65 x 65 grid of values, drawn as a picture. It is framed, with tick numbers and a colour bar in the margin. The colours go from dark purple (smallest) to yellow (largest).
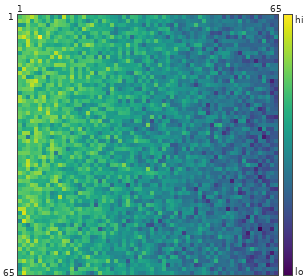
The field climbs toward the left. No row or column stands out. No regular stripes run through it. Fine speckle covers the field.
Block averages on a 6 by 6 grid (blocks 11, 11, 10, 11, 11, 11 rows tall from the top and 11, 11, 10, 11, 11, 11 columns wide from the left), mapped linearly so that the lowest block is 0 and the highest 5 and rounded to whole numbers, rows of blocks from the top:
543211
543211
543210
543210
543210
543210
